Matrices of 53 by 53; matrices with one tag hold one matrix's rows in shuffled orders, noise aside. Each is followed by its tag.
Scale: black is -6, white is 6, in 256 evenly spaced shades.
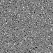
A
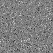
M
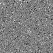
M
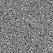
A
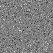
M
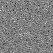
M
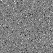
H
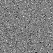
A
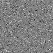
A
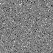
M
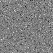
H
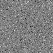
H
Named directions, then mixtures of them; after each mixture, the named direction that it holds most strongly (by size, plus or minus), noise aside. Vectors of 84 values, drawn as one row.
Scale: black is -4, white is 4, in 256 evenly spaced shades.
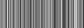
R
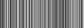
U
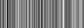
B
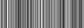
B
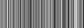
R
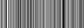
B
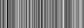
B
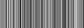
R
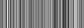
R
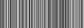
U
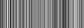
U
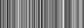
B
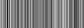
U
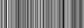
B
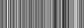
R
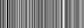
B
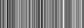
B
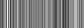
U
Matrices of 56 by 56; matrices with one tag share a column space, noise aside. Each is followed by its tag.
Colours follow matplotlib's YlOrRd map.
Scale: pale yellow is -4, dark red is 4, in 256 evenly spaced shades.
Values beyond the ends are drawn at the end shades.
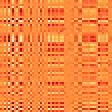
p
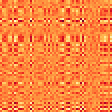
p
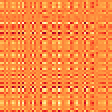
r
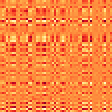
p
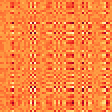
r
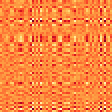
p
